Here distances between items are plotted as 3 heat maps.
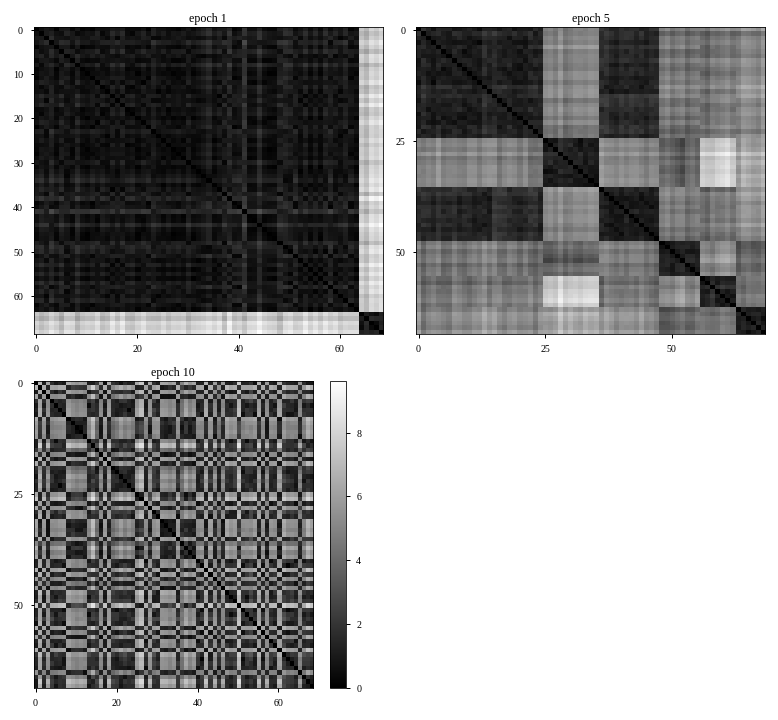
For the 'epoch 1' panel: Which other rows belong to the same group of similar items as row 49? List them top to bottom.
0, 1, 2, 3, 4, 5, 6, 7, 8, 9, 10, 11, 12, 13, 14, 15, 16, 17, 18, 19, 20, 21, 22, 23, 24, 25, 26, 27, 28, 29, 30, 31, 32, 33, 34, 35, 36, 37, 38, 39, 40, 41, 42, 43, 44, 45, 46, 47, 48, 50, 51, 52, 53, 54, 55, 56, 57, 58, 59, 60, 61, 62, 63
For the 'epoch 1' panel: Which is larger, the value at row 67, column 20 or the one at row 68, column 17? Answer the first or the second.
the second
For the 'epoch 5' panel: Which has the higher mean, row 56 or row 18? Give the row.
56
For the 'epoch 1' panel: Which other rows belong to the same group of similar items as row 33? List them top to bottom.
0, 1, 2, 3, 4, 5, 6, 7, 8, 9, 10, 11, 12, 13, 14, 15, 16, 17, 18, 19, 20, 21, 22, 23, 24, 25, 26, 27, 28, 29, 30, 31, 32, 34, 35, 36, 37, 38, 39, 40, 41, 42, 43, 44, 45, 46, 47, 48, 49, 50, 51, 52, 53, 54, 55, 56, 57, 58, 59, 60, 61, 62, 63
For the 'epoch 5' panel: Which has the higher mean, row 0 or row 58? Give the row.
58
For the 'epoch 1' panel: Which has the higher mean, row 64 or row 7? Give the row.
64
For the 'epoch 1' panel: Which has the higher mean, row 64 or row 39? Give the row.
64
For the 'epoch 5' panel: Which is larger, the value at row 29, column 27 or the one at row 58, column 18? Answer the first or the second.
the second
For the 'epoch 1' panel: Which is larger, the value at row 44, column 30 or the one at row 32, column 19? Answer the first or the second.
the first
